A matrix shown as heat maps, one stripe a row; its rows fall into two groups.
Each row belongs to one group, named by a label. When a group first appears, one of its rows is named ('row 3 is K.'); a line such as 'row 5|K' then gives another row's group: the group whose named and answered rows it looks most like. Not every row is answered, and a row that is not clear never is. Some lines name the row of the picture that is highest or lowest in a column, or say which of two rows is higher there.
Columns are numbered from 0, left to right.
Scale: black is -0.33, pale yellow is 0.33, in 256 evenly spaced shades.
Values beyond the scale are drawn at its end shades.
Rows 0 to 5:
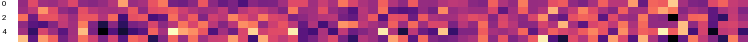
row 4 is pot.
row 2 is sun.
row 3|pot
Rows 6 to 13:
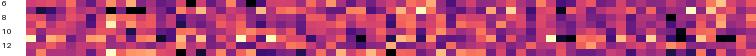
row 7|pot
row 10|sun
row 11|sun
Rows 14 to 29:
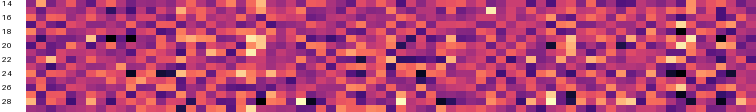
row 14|sun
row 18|sun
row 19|pot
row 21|pot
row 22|pot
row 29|pot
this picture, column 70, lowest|24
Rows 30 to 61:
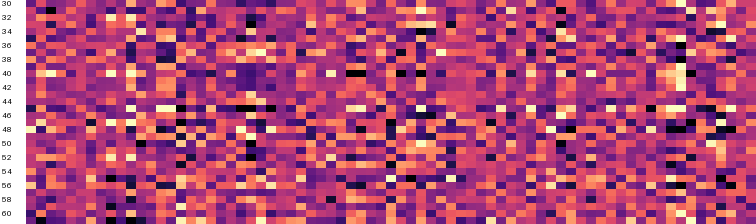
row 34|pot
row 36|sun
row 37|sun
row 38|sun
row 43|pot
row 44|sun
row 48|sun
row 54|sun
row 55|pot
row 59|pot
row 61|pot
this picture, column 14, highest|45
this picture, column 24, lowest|45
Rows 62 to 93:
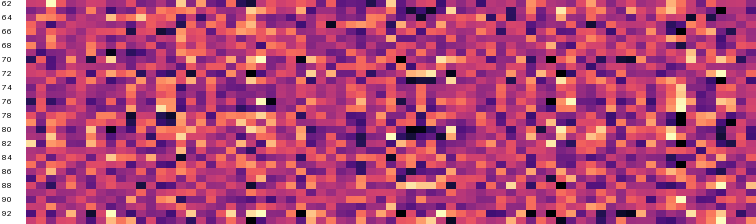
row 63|pot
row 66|sun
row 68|sun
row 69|pot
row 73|pot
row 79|sun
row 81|pot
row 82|sun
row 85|sun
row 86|pot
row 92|sun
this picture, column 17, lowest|64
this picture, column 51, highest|72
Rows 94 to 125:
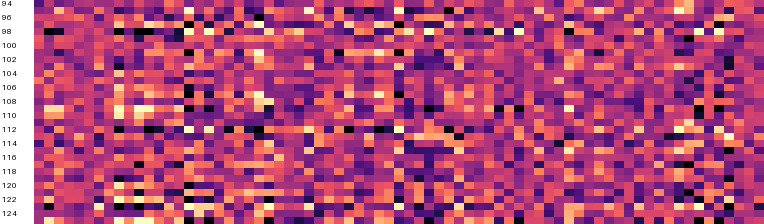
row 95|pot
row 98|pot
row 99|sun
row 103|pot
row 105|sun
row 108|sun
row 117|sun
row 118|pot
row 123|pot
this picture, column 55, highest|98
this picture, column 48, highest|98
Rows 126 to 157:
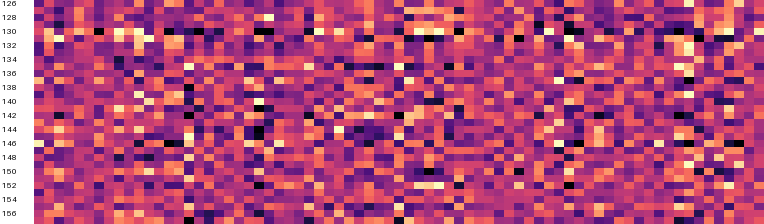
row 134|pot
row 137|sun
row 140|pot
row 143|sun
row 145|pot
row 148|pot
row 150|pot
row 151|pot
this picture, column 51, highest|130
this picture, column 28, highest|130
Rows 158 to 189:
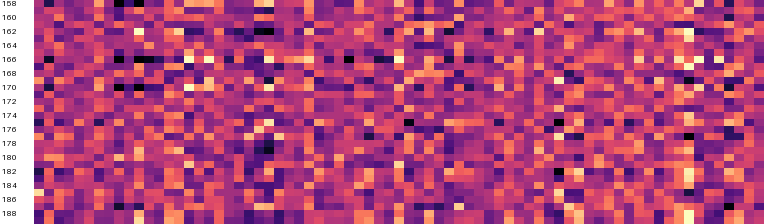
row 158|pot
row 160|pot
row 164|pot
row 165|pot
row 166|pot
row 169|sun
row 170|pot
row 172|pot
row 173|sun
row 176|pot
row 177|sun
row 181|pot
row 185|sun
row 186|sun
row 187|pot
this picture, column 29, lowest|166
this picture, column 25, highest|166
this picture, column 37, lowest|175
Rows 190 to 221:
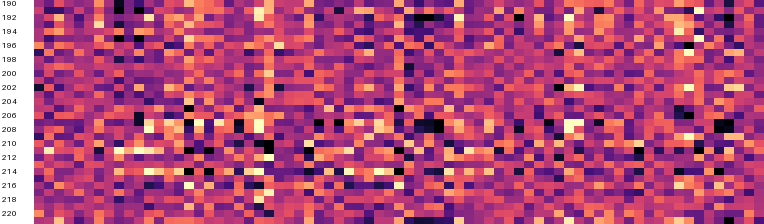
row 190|pot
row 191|pot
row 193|pot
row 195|pot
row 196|sun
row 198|pot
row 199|pot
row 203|pot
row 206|sun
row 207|pot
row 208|pot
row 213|sun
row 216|pot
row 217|sun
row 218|pot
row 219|pot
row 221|pot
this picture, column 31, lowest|216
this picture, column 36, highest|216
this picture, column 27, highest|210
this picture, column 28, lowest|207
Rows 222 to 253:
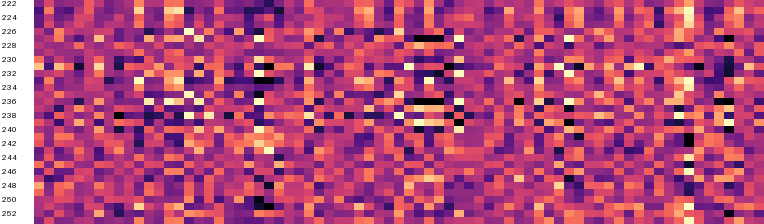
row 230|pot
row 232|pot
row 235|pot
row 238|pot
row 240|pot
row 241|sun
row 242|sun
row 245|sun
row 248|sun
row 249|sun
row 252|pot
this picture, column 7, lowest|233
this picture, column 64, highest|238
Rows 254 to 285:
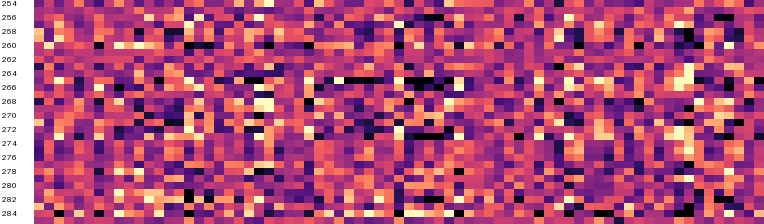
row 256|pot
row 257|pot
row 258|sun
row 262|sun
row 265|pot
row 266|pot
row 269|sun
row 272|pot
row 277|sun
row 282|pot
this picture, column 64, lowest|284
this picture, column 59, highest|283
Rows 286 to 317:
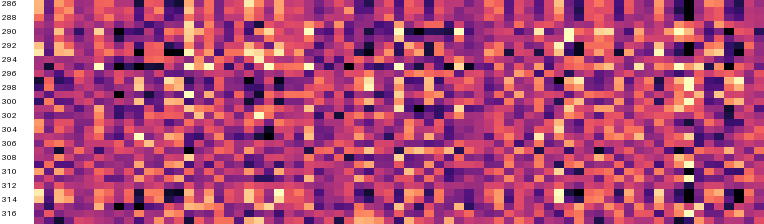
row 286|sun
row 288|sun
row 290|pot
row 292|sun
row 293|sun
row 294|pot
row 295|pot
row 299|pot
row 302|pot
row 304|sun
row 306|pot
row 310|sun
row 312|sun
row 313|sun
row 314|sun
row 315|pot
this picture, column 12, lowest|295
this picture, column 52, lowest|297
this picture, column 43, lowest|295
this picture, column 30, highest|289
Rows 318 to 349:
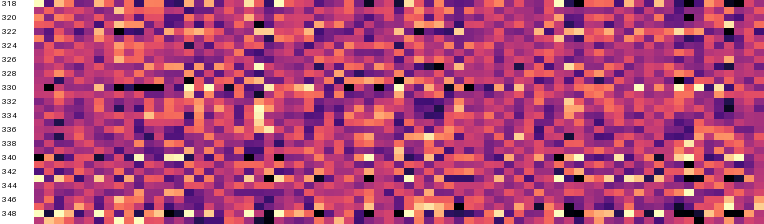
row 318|sun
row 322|pot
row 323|sun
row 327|pot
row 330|pot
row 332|pot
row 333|pot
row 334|pot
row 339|pot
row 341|sun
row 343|sun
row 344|sun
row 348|sun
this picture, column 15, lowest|329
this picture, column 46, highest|348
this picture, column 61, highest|340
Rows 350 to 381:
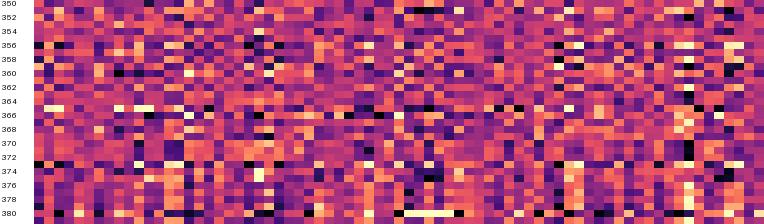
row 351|pot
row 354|pot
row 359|sun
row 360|pot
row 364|sun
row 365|pot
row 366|pot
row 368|pot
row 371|sun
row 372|sun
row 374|pot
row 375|pot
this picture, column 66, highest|350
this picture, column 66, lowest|365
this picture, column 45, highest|365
